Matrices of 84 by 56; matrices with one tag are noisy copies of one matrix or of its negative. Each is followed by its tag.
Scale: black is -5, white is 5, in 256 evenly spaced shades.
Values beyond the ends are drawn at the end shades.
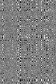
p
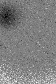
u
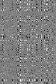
p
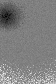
u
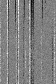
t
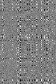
p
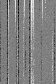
t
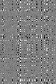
p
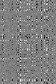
p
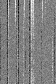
t
